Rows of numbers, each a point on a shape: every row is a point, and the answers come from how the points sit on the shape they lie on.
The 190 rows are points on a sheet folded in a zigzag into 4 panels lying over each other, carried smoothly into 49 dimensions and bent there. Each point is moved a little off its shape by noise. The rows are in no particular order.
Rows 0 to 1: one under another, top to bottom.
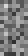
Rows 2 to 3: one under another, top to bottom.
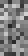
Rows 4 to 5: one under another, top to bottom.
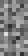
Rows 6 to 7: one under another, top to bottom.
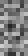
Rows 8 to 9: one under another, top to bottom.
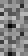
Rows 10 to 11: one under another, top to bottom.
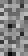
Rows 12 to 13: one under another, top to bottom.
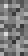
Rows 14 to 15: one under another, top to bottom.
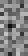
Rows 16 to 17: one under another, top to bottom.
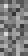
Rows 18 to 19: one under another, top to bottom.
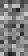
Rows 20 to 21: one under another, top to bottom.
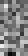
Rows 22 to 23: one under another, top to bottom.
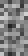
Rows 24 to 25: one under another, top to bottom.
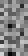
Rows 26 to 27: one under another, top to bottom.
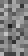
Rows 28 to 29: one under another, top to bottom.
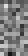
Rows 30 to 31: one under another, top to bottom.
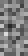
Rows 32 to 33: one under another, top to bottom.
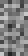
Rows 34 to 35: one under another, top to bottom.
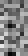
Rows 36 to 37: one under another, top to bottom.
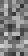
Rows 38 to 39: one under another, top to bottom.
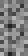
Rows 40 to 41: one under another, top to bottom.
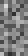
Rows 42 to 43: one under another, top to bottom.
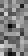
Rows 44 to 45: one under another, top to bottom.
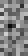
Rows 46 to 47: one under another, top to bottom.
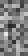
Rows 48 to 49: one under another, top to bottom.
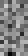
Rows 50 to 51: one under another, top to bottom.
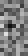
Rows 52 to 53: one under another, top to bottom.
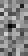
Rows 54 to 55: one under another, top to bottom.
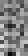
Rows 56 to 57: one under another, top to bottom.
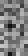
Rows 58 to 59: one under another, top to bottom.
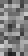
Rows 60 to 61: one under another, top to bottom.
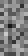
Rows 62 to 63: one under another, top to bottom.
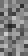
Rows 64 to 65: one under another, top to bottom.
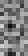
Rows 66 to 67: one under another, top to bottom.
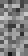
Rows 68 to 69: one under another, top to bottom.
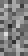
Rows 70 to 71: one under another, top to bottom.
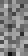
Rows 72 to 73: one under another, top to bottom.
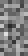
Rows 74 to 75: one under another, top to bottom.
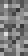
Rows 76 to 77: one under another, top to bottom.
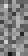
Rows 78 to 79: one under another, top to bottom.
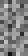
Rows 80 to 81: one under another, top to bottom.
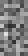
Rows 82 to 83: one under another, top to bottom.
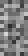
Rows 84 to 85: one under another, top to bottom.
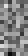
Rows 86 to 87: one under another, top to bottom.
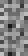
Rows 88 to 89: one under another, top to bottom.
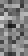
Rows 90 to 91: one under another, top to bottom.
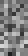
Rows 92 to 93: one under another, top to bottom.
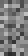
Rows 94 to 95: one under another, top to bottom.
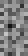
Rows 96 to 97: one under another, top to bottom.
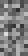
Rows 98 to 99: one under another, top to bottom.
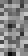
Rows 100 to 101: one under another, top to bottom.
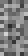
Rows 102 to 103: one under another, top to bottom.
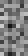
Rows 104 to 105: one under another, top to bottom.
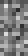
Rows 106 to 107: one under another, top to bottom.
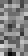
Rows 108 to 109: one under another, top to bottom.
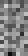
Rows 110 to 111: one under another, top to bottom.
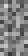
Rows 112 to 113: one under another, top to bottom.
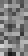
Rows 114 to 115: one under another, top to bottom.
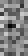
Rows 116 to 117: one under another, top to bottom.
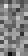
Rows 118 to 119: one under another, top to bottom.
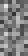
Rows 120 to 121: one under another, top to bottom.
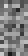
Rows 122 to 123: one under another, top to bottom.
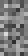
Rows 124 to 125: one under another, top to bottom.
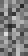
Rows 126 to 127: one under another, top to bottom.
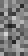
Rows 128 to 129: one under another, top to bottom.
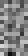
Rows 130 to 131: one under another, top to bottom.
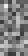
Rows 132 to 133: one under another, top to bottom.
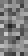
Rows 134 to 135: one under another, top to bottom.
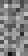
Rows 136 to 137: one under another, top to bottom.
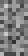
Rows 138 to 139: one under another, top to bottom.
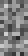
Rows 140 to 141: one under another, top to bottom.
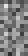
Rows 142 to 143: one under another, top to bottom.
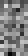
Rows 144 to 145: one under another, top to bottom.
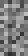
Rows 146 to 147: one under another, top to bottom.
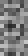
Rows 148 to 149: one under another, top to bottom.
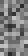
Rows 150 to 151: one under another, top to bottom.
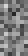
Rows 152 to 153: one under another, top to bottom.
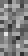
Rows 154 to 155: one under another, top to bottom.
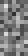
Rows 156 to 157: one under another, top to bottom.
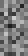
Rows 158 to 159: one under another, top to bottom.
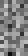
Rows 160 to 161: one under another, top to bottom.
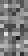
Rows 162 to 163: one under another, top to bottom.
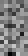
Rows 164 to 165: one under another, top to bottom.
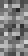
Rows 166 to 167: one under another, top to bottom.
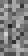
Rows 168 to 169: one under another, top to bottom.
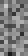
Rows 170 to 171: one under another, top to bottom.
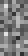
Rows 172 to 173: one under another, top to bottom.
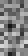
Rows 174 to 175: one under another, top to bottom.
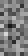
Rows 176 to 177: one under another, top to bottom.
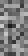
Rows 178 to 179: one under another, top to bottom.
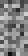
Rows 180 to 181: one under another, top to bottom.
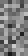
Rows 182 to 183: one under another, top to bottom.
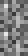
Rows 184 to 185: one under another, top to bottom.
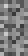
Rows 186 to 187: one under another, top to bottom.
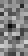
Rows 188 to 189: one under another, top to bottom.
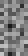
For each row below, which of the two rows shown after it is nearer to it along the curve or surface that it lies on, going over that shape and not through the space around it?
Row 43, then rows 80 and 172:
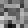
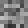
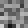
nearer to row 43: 80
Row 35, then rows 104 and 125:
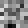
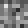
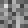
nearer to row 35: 125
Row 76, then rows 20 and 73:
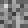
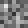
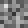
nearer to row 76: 20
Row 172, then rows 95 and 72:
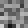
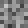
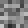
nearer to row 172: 72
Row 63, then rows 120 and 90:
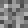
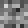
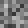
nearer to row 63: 90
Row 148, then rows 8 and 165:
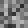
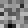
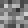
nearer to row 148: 8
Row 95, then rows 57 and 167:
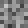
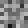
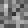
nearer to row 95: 167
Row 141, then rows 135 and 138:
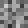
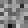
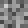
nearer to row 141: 135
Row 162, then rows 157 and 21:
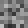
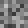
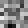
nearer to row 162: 157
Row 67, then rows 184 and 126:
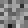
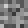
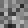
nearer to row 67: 126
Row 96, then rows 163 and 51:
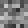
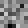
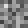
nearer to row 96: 51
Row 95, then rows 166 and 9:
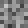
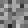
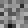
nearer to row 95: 9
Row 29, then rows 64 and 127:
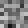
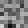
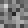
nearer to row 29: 64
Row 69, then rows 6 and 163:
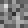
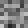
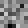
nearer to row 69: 6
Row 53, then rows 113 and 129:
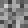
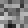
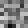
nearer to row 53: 129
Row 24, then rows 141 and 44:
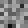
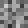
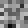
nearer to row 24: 44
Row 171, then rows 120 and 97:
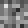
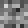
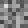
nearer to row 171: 120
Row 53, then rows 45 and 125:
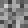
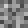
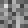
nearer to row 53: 125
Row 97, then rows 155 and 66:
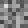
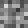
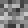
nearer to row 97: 155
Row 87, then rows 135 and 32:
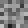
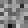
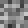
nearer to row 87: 32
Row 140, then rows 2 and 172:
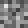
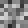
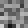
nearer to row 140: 172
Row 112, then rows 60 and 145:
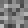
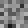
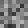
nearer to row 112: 145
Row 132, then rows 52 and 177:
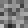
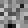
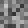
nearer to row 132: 177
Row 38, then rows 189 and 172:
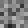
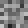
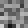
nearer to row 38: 172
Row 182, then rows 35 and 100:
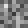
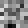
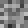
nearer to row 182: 100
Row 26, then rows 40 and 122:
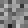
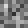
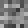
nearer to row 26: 40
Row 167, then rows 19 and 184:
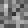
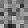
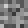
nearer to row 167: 19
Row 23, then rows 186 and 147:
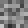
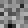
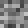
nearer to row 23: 147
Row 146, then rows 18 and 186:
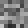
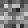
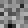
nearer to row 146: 18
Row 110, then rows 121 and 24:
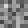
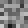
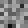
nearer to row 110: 121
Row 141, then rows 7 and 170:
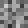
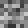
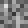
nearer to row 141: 170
